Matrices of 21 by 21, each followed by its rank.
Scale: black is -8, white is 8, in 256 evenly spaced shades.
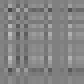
one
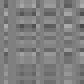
one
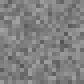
full rank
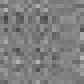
three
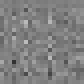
three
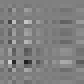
one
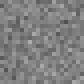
full rank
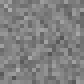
full rank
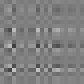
one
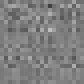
three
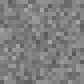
full rank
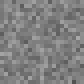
full rank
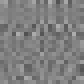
three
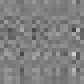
three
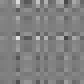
one
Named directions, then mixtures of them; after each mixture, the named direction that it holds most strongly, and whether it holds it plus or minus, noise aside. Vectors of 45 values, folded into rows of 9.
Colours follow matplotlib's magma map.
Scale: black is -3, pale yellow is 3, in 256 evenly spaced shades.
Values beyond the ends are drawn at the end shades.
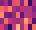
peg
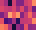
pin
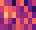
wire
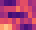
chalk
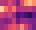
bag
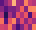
wire, minus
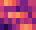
chalk, minus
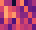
wire, plus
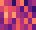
wire, plus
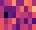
wire, minus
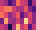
peg, plus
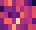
pin, minus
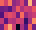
peg, minus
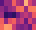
wire, minus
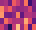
peg, plus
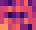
chalk, plus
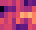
bag, minus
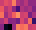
chalk, minus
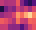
bag, minus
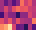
chalk, plus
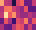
wire, plus
